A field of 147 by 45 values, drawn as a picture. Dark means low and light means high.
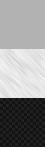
It is made of 3 by 1 panels. Panel 1,1: high, flat. Panel 2,1: very high, slanting down to the right, faint in contrast. Panel 3,1: very low, checkered, faint in contrast.
